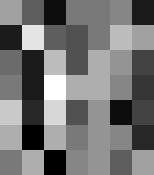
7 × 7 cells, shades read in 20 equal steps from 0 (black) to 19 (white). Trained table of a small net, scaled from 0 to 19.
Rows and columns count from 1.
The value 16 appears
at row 5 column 3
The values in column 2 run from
0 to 17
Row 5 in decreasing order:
16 15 11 6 5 3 1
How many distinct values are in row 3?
7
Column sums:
68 44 70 59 77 63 43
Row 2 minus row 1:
-10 10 6 -3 0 4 10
